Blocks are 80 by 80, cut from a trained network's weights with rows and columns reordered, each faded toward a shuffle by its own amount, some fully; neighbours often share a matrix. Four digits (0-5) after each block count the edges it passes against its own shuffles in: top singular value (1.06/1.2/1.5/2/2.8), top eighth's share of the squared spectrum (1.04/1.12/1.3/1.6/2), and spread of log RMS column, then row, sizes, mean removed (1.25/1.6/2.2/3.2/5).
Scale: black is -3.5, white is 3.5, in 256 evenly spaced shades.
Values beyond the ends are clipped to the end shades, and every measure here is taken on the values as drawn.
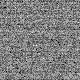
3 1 0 0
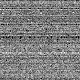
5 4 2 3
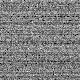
4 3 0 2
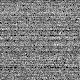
4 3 1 2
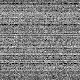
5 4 2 3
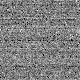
3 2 0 1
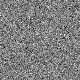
0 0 0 0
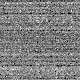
4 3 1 2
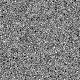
2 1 0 0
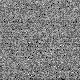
2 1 0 0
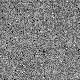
0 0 0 0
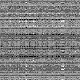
5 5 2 3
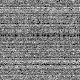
4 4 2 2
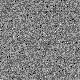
1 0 0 0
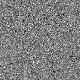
3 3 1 1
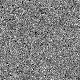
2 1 0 0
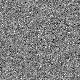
0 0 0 0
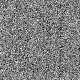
1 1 0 0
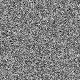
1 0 0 0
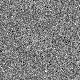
0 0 0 0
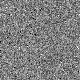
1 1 0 0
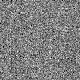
2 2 0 1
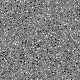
1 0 0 0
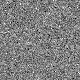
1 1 0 0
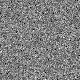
1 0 0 0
